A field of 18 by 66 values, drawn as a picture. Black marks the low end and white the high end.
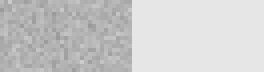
It is made of 1 by 2 panels. Panel 1,1: high, fine-grained, faint in contrast. Panel 1,2: very high, flat.
